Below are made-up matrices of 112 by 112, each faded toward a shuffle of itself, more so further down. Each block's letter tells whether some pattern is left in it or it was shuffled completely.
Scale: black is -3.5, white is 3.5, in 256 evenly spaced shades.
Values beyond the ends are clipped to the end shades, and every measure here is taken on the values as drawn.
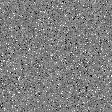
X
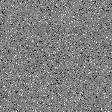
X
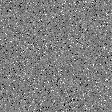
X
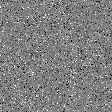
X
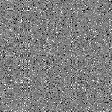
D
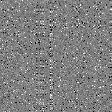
D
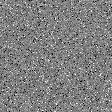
X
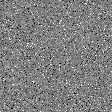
X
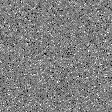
X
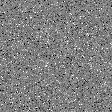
X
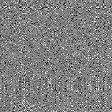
D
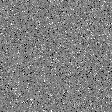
X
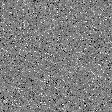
X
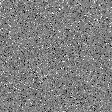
X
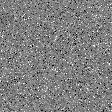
X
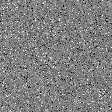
X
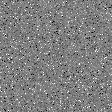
X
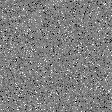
X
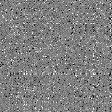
D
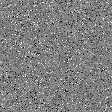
X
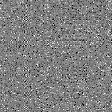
D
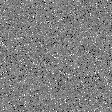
X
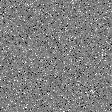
X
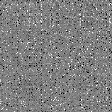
D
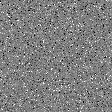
X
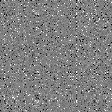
D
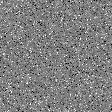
X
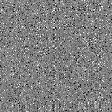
D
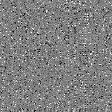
D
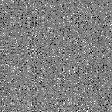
D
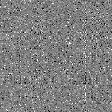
D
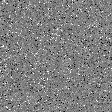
X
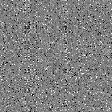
D
